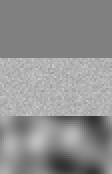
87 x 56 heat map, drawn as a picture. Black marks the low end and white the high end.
The table splits into 3 rows of 1 panel. Panel 1,1: middling, flat. Panel 2,1: high, fine-grained, faint in contrast. Panel 3,1: middling, smooth, strong in contrast.
